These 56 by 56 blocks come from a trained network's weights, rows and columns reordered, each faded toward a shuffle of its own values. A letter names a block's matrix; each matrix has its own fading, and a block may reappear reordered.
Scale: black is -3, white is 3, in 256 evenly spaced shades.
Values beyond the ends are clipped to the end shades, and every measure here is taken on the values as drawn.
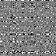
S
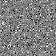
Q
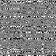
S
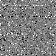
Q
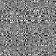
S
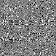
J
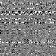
S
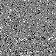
Q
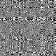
S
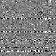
S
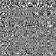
S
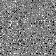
Q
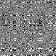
S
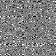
J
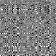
S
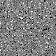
Q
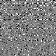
J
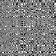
S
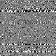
S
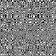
S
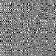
S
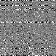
S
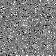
Q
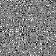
J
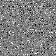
Q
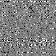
J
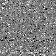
Q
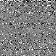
J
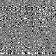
J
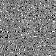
Q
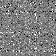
Q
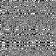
S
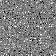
Q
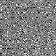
J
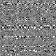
S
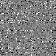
J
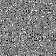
Q
